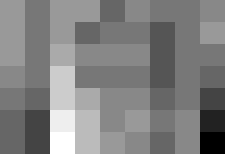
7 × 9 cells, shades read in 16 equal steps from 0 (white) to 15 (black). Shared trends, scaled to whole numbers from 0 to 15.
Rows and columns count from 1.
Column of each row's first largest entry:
5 7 7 7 9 9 9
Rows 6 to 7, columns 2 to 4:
11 1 4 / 11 0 4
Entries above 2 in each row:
9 9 9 9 9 8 8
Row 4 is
7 8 3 8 8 8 10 8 9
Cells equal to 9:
8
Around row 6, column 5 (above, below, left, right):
7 6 4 6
